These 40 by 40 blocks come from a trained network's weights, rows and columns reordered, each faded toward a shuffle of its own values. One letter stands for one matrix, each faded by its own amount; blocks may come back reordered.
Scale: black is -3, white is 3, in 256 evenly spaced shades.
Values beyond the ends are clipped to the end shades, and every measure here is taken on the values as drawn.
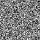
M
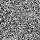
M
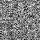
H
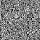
H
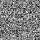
H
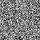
H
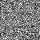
M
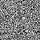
M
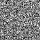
H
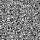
H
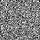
H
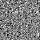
M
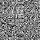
H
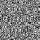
H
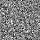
M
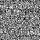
H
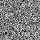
H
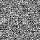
H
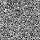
H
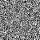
M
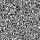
M
